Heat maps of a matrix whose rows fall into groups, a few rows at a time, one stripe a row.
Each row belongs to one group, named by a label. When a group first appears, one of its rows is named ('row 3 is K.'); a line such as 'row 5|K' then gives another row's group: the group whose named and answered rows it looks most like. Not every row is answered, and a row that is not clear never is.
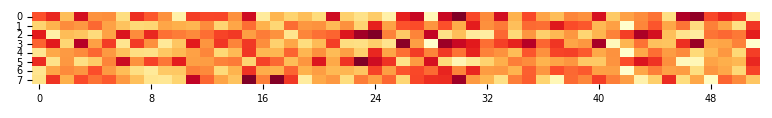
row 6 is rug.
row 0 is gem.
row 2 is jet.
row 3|gem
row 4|rug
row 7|rug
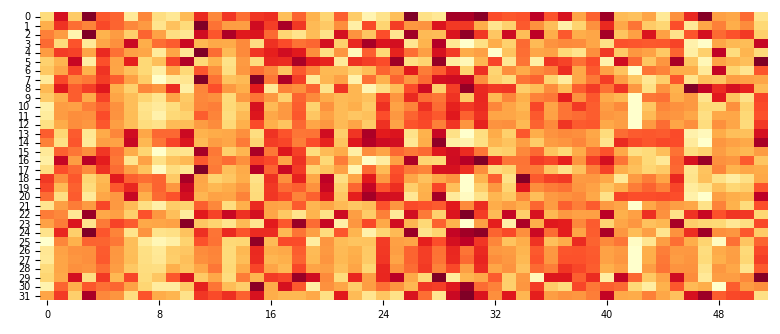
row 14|jet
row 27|rug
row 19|jet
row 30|rug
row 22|gem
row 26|rug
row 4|rug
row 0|gem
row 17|rug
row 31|gem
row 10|rug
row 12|rug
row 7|rug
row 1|rug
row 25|rug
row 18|jet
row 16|gem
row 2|gem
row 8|gem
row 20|jet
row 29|jet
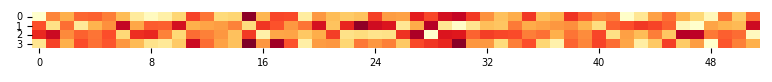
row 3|rug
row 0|rug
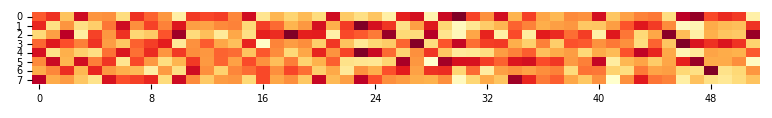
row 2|jet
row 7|jet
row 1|jet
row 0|gem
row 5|gem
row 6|rug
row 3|gem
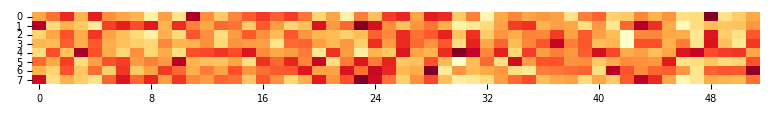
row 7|jet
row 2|rug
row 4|gem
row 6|jet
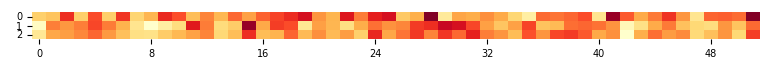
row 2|rug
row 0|jet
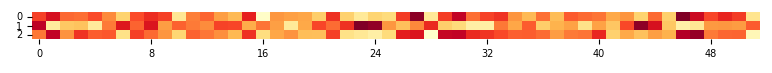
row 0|gem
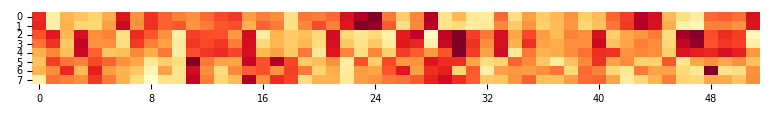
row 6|rug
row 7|rug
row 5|rug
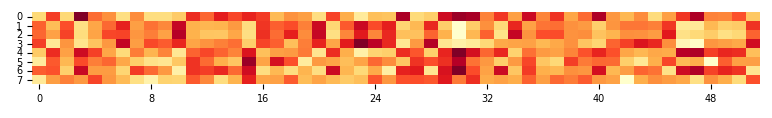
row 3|jet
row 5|rug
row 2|jet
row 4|gem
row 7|rug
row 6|gem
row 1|jet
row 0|gem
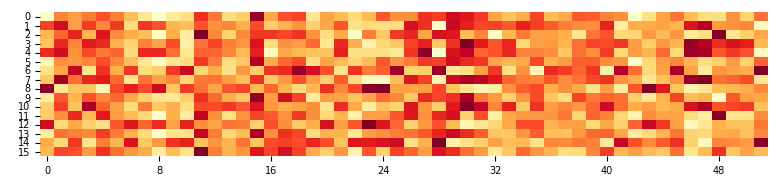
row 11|rug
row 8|jet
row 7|gem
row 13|rug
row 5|rug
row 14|jet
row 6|jet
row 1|gem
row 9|rug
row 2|rug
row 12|jet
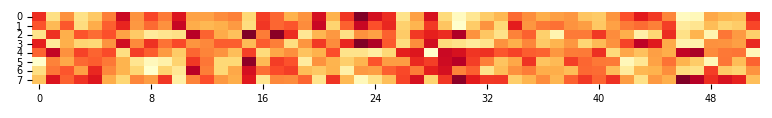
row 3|jet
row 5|rug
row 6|rug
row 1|jet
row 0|jet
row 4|gem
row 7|gem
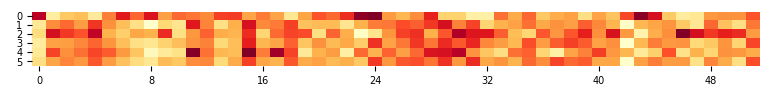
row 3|rug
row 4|rug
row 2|gem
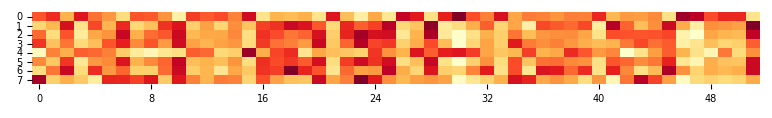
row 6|jet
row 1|jet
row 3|jet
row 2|jet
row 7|jet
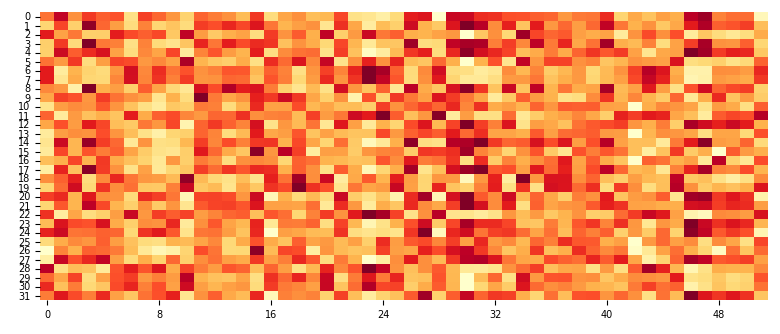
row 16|rug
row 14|gem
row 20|gem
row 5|jet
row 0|gem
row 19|jet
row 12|gem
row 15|rug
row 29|jet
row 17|gem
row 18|jet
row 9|rug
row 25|rug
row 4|gem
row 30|jet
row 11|jet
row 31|gem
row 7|jet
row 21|gem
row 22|jet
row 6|jet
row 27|gem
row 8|gem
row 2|jet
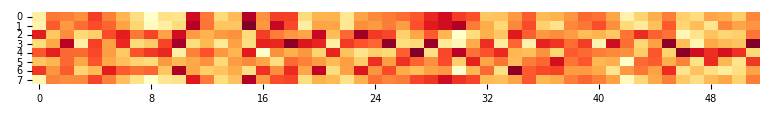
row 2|jet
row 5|rug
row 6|jet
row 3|jet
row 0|rug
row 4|gem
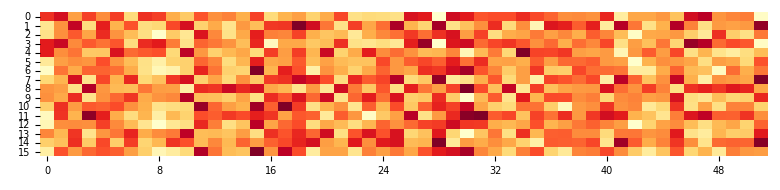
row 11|gem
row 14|jet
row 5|rug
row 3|gem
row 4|jet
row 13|jet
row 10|rug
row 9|jet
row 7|jet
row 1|jet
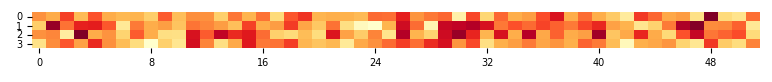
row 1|gem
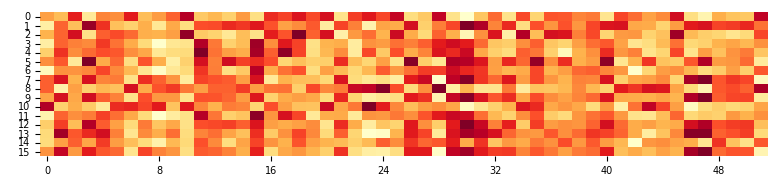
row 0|jet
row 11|rug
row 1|gem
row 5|gem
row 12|gem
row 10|jet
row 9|gem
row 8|jet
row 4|rug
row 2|jet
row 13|gem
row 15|gem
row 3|rug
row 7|gem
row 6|rug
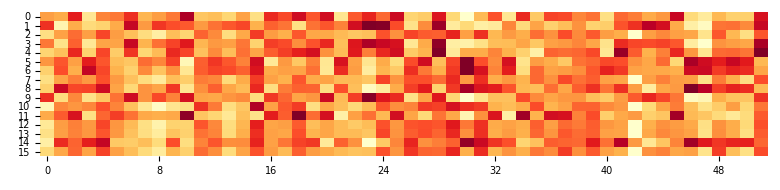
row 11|jet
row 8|gem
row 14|gem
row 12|rug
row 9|jet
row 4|jet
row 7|rug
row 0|jet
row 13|rug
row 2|rug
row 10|rug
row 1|jet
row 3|jet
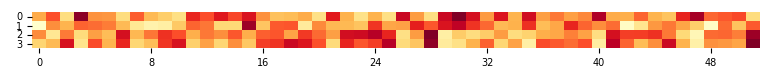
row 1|rug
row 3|jet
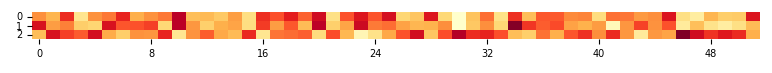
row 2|gem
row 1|jet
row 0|jet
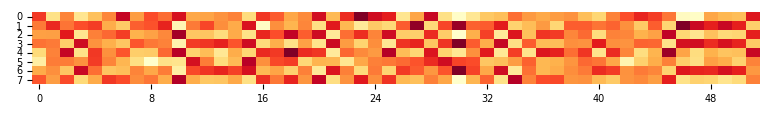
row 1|gem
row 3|gem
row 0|jet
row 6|gem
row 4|jet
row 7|jet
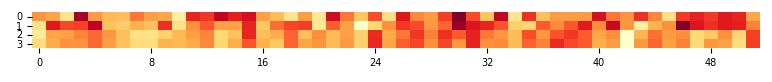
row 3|rug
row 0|gem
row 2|rug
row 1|gem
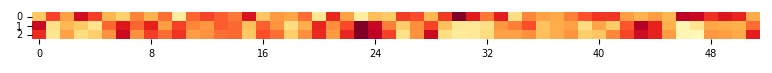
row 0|gem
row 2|jet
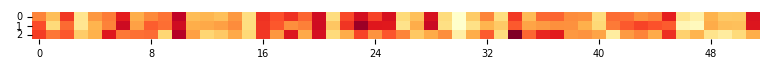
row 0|jet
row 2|jet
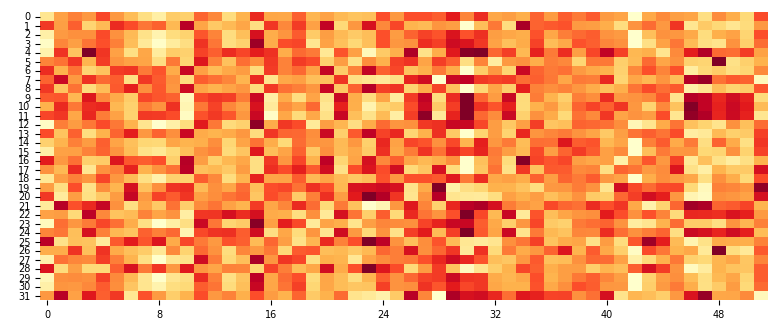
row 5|rug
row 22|gem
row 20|jet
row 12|rug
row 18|rug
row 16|jet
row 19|jet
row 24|gem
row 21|gem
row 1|jet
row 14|rug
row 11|gem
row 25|jet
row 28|jet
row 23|rug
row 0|rug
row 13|jet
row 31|gem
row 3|rug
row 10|gem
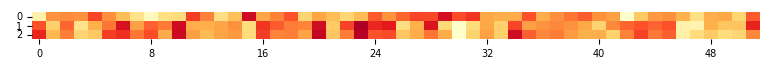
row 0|rug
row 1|jet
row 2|jet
